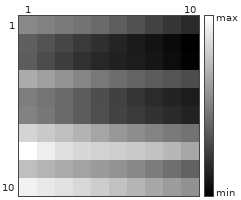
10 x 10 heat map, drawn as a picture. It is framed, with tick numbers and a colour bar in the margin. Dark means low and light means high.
Grain: streaks across. Ninth with the lowest average: top right. Ninth with the highest average: bottom left. Slope: up to the bottom left.
